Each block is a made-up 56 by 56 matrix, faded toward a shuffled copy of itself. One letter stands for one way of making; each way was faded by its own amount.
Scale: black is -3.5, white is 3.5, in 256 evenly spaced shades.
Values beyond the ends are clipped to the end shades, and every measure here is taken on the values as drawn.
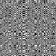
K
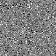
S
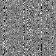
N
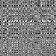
K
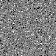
S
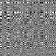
K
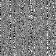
N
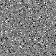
S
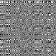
K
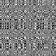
K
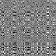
K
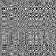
K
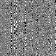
N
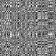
K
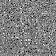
S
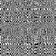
K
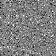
S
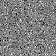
S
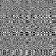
K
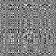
K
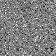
S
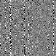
N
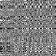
K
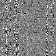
N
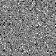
S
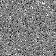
S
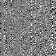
N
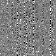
N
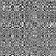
K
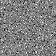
S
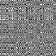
K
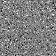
S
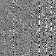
N
